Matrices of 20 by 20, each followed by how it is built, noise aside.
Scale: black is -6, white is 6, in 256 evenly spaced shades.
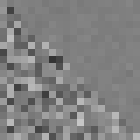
lower triangular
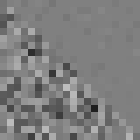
lower triangular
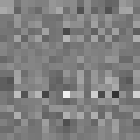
low rank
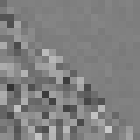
lower triangular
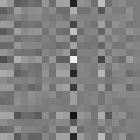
low rank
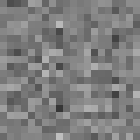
low rank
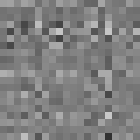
low rank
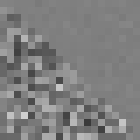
lower triangular
